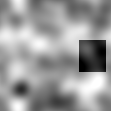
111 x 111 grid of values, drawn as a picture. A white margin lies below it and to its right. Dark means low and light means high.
Odd patch: lower, in the middle right. Ninth with the lowest average: middle right. Roughest part: middle right.
